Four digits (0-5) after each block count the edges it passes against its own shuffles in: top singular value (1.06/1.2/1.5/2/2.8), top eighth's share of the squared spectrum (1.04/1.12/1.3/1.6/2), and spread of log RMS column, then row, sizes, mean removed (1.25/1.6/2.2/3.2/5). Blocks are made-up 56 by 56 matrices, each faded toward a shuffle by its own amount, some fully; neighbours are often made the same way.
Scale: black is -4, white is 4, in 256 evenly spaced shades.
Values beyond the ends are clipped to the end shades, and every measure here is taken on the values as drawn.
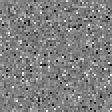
0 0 0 0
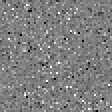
0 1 0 0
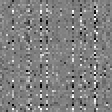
4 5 3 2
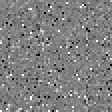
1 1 0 0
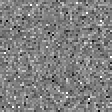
0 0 0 0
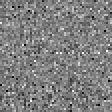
0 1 0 2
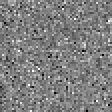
0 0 0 0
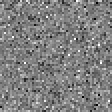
0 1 0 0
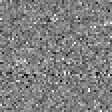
1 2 0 2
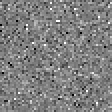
0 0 0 0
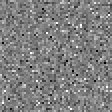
0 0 0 0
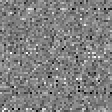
1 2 0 3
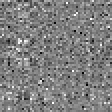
4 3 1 1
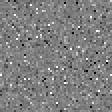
1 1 0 0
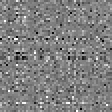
4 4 2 2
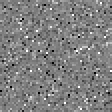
0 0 0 0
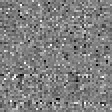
3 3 1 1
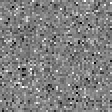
1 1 0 0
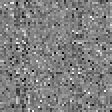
3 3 2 1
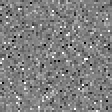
1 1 0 0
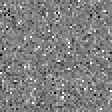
1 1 0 0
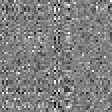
4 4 3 2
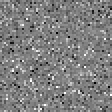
0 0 0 0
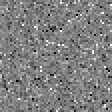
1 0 0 0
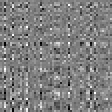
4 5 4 3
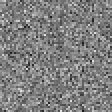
2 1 0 0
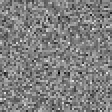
2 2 0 1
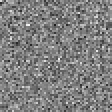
2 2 0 0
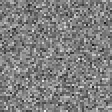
1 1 0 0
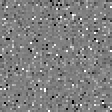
3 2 0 1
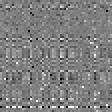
5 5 2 3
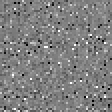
3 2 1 1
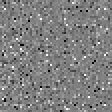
2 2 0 0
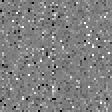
2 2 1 0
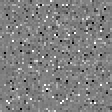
2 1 0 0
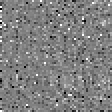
3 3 2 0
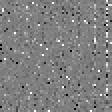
3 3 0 0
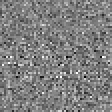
1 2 0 3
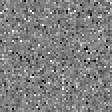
0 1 0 1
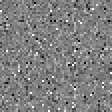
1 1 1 0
